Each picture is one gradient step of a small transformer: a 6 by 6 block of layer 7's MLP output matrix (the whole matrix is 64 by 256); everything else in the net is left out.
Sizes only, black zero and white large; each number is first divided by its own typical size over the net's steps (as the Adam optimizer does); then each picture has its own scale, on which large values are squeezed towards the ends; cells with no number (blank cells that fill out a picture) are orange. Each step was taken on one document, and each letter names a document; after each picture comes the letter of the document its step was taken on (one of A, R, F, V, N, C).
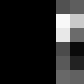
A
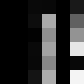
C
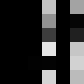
C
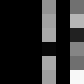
C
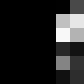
A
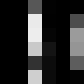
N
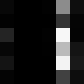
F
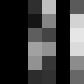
N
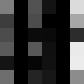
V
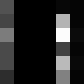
F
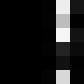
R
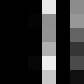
C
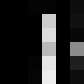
C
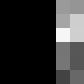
A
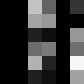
N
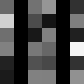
V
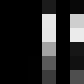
C
